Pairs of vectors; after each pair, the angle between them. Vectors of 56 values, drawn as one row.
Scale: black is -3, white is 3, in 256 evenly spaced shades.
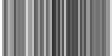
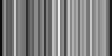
nearly opposite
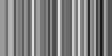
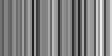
nearly opposite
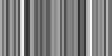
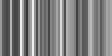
partly aligned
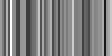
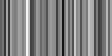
orthogonal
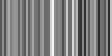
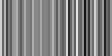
partly aligned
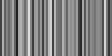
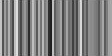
nearly opposite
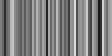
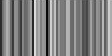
orthogonal
